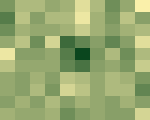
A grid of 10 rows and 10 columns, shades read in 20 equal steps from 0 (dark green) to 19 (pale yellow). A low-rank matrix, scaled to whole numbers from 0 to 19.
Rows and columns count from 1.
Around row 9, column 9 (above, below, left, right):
13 10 10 10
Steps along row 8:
down up down up down down up same down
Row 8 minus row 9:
1 -2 3 -4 6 2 0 3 1 -3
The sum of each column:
110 117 109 117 102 111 110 104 111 129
